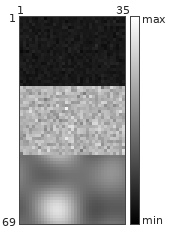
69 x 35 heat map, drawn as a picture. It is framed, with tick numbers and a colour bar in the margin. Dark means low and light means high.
It is made of 3 by 1 panels. Panel 1,1: very low, fine-grained, faint in contrast. Panel 2,1: high, fine-grained. Panel 3,1: middling, smooth, strong in contrast.
